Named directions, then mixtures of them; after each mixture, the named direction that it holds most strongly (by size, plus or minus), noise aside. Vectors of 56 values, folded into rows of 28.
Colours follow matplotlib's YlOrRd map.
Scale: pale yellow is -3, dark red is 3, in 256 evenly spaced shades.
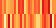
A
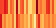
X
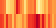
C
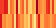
X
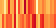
X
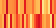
A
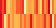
A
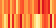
A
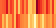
X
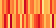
A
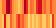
C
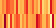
A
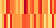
A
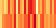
X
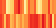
C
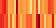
X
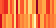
X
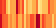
C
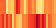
C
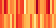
X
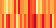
X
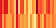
X
